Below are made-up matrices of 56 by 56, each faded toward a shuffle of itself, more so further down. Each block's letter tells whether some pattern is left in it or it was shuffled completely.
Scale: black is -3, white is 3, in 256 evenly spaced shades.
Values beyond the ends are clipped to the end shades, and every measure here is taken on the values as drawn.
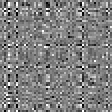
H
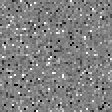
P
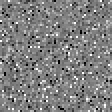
P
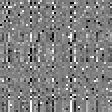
H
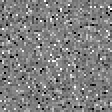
P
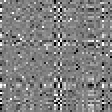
H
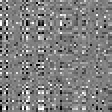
H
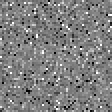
P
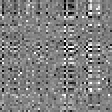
H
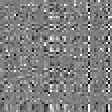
H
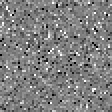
P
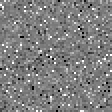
P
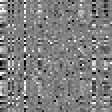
H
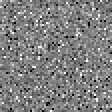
P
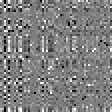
H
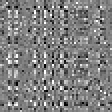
H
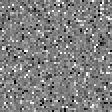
P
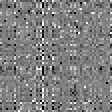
H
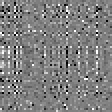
H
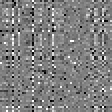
H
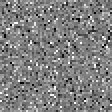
P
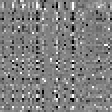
H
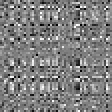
H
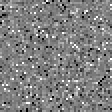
P
